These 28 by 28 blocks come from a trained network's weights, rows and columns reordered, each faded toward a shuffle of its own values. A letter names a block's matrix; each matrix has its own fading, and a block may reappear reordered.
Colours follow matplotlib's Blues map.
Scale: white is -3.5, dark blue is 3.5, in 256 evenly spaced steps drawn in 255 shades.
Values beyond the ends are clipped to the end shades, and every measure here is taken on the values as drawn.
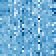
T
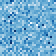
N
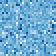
N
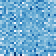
T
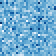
N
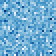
N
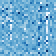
T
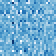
T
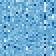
T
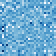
T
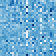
T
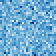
N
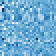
T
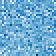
N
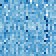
T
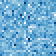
N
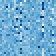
T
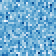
N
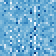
T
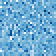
N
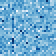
N
